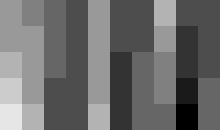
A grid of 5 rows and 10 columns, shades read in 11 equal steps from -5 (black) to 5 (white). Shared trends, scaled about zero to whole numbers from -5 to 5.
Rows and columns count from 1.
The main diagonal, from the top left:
1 1 -1 -2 2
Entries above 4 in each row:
0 0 0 0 0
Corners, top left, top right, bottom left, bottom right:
1 -2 4 -1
